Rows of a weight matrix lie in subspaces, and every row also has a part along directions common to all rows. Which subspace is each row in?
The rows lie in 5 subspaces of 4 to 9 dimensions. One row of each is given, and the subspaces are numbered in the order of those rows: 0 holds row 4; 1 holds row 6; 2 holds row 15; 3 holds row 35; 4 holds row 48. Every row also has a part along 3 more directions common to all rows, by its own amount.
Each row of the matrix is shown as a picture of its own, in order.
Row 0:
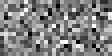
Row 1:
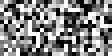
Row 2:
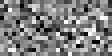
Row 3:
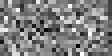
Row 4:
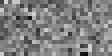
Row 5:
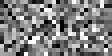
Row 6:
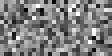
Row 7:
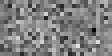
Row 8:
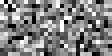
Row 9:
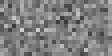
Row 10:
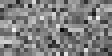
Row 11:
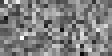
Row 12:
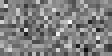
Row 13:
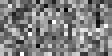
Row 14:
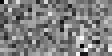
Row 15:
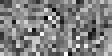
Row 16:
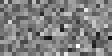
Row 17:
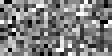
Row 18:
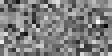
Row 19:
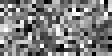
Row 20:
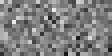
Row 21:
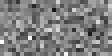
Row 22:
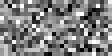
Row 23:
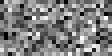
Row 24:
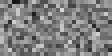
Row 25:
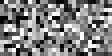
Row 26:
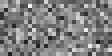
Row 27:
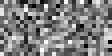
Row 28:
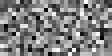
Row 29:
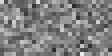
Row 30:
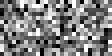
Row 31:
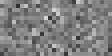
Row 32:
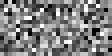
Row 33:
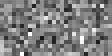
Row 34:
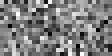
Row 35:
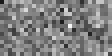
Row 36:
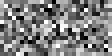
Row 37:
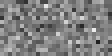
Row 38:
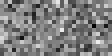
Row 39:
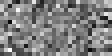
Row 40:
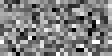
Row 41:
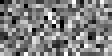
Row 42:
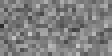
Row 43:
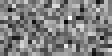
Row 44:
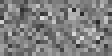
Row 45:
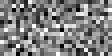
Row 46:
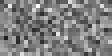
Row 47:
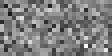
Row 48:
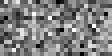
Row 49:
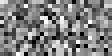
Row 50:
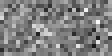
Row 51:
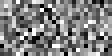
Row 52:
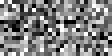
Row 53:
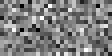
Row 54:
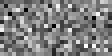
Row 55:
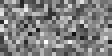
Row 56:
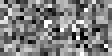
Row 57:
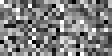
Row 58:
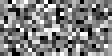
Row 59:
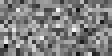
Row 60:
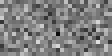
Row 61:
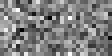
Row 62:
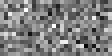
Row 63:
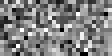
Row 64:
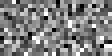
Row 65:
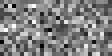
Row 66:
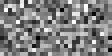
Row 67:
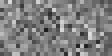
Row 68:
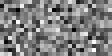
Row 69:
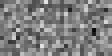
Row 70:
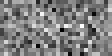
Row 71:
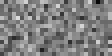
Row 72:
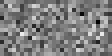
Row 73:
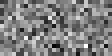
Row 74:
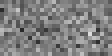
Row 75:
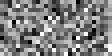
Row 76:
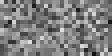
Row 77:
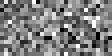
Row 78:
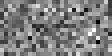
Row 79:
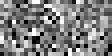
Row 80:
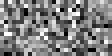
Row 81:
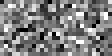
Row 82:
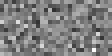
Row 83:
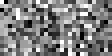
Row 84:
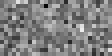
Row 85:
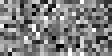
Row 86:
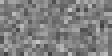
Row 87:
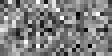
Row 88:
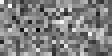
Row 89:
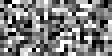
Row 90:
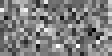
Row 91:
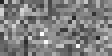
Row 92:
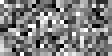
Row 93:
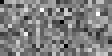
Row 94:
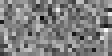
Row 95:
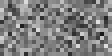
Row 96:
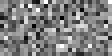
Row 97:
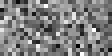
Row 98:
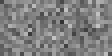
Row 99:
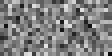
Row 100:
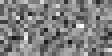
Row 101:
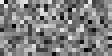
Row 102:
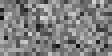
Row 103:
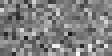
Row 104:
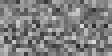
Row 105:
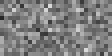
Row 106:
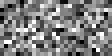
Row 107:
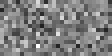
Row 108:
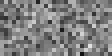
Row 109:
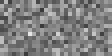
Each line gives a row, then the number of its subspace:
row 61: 4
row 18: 4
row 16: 4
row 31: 2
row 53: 4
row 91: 0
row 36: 2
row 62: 2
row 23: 3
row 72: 1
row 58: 1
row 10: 4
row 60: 0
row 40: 4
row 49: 2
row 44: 1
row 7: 3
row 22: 4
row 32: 1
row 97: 0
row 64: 2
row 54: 2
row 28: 1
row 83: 1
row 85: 3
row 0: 2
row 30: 0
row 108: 4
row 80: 1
